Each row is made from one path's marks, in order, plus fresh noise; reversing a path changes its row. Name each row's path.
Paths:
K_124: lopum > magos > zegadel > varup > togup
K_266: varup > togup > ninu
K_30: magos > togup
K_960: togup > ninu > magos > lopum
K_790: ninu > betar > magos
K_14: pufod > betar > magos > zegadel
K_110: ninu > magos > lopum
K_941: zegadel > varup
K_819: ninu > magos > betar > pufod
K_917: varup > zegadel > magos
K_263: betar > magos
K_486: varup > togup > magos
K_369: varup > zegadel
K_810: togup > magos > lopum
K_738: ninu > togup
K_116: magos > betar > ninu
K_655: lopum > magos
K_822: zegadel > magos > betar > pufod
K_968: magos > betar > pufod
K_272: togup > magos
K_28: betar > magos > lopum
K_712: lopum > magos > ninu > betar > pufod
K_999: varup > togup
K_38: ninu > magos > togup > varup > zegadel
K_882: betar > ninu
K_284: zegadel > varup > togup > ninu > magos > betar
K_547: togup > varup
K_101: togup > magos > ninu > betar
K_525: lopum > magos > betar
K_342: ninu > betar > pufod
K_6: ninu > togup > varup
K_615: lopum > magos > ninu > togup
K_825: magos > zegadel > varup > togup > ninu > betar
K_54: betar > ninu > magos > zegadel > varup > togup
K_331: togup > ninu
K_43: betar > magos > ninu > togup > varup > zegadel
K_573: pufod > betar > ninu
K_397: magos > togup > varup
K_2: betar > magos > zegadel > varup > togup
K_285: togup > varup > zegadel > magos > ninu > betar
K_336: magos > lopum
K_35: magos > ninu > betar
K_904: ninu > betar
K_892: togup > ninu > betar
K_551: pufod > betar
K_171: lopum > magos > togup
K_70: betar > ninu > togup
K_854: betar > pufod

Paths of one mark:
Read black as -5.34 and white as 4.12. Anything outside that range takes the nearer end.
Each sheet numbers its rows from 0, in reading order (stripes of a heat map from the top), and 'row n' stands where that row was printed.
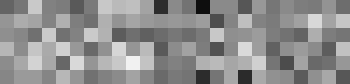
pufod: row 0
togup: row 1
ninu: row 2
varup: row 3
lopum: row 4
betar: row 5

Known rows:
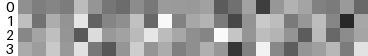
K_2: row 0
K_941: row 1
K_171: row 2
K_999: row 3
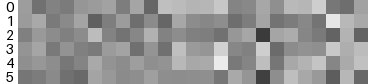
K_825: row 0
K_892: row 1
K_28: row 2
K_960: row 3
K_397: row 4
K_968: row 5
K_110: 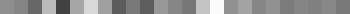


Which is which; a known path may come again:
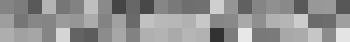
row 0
K_790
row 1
K_825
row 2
K_285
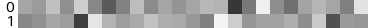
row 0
K_486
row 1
K_336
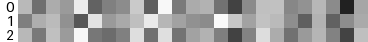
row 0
K_941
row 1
K_171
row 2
K_369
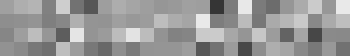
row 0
K_547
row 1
K_397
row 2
K_525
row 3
K_2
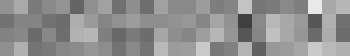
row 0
K_331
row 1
K_968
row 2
K_116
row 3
K_101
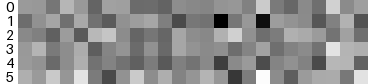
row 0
K_6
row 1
K_854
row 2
K_35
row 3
K_892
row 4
K_70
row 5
K_999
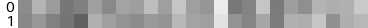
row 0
K_810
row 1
K_30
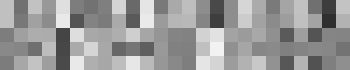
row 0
K_917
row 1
K_284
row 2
K_712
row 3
K_110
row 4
K_655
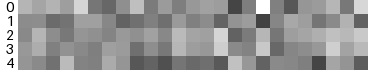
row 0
K_266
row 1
K_43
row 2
K_272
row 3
K_960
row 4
K_904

